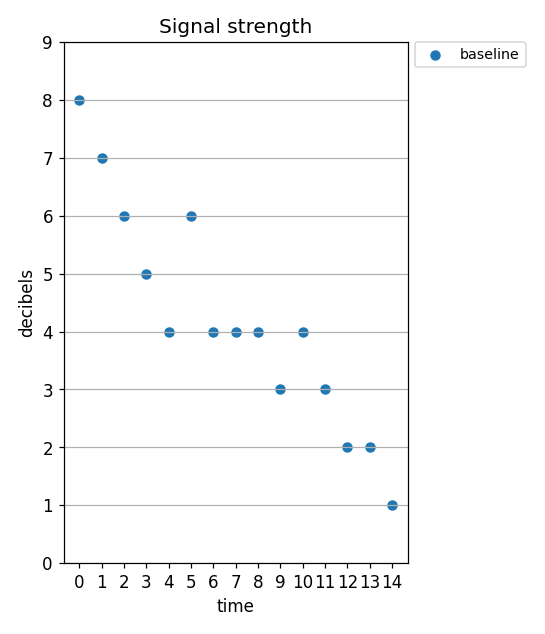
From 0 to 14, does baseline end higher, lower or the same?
lower
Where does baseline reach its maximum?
0
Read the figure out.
Title: Signal strength
x-axis: time, ticks 0 1 2 3 4 5 6 7 8 9 10 11 12 13 14
y-axis: decibels, ticks 0 1 2 3 4 5 6 7 8 9
Legend: baseline
Values:
baseline: 8 7 6 5 4 6 4 4 4 3 4 3 2 2 1
